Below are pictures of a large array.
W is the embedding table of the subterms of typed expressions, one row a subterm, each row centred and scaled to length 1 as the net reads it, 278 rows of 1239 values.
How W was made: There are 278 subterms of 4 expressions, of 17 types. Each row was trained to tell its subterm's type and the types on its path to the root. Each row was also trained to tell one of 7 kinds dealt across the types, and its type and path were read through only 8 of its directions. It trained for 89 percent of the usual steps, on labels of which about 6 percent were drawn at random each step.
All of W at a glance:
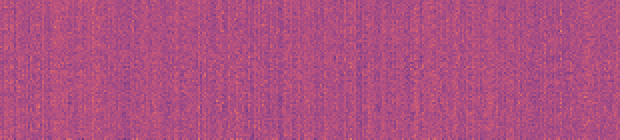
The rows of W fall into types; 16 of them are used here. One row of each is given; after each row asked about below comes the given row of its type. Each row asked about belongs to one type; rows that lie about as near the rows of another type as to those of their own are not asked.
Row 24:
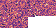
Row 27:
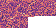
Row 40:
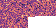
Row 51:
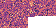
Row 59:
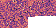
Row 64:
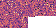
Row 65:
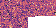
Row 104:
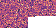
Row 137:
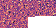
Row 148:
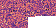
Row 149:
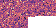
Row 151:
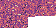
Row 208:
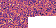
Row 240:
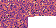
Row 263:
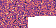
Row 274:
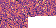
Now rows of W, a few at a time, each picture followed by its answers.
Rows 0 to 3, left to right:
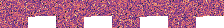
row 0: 148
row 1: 137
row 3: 104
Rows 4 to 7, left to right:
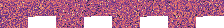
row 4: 27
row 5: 64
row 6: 263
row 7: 137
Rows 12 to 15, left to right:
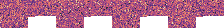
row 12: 149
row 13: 240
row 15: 24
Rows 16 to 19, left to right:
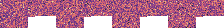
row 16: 65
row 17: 149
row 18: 148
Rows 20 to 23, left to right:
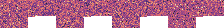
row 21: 149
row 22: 40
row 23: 240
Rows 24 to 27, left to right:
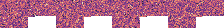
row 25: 137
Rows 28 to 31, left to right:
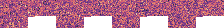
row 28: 59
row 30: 24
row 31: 51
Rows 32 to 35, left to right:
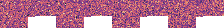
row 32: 137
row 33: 137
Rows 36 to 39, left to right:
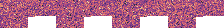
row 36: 27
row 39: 137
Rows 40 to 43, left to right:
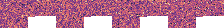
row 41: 137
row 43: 240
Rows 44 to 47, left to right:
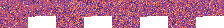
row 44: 208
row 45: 104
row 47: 274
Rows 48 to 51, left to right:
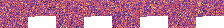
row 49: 27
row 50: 51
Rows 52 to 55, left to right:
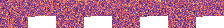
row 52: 40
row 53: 27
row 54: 24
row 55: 104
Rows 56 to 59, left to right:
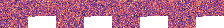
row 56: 274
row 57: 148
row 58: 274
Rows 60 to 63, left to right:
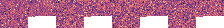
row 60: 208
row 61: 27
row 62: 27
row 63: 263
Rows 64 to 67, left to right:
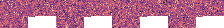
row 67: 263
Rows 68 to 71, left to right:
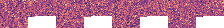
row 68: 59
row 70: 40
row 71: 240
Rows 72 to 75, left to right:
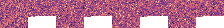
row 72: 148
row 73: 274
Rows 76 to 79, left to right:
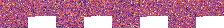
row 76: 240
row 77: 24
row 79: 240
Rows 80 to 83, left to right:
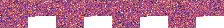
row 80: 51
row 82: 51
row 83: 104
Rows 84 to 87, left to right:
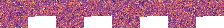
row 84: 59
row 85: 104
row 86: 40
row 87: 24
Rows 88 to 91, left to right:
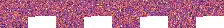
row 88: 24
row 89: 151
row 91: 149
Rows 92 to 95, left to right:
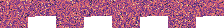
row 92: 137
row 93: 24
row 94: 149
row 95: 274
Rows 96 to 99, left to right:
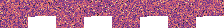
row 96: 274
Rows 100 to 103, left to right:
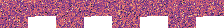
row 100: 59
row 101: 64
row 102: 137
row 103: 59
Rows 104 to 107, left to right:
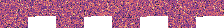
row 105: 40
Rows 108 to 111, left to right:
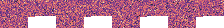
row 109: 208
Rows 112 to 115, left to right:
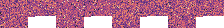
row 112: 24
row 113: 208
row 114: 149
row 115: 208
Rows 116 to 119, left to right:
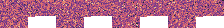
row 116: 27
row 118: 64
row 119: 137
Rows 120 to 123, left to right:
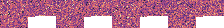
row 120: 137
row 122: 64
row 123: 263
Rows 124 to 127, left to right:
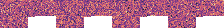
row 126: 149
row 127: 65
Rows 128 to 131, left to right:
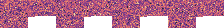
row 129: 40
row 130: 40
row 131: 104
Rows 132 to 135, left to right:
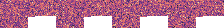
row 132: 274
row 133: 274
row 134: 24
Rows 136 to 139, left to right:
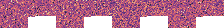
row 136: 151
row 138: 40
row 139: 263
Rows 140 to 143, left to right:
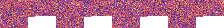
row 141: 65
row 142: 104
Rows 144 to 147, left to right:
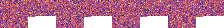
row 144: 24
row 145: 240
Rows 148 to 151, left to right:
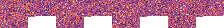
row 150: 137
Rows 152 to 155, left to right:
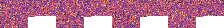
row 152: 263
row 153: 149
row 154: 65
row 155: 64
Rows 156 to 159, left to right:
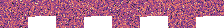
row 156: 40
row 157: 104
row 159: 137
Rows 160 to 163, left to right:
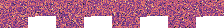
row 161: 51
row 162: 51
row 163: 240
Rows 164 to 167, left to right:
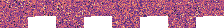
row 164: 59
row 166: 24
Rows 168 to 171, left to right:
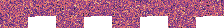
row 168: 24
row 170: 208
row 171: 263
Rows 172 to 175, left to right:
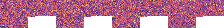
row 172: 40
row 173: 274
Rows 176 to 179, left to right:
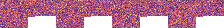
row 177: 27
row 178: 148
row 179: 137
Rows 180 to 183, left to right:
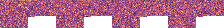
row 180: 27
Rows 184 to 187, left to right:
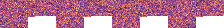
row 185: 149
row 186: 148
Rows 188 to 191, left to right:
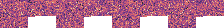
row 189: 59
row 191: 208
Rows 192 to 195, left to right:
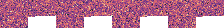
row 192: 24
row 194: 149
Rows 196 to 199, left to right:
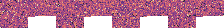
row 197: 240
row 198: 104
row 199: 51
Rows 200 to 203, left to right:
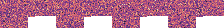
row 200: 104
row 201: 148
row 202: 104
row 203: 24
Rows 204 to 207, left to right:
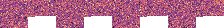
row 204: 263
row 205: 240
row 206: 51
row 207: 65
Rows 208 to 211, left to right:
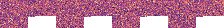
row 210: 148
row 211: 65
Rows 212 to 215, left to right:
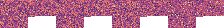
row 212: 27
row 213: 274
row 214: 148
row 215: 65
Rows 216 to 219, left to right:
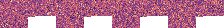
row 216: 151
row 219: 149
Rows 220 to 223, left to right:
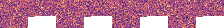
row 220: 27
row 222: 65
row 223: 263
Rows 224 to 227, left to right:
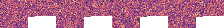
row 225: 40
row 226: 65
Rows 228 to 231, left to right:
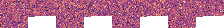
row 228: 51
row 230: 274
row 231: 151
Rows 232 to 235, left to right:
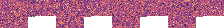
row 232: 208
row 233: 149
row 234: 51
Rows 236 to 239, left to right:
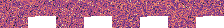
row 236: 263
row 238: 240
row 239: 137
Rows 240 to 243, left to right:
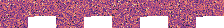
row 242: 104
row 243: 65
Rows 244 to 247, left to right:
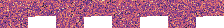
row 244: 27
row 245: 149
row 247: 65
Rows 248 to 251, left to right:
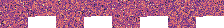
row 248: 65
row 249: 148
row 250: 151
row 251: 40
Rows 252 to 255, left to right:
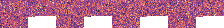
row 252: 208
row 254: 27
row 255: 40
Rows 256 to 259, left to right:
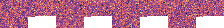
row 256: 40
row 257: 27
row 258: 24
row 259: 104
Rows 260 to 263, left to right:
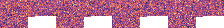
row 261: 104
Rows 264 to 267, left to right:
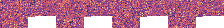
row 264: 149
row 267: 51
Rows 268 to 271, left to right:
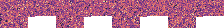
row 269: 240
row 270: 40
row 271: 148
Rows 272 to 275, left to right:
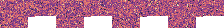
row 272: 148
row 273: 59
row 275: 64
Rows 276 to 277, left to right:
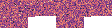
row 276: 27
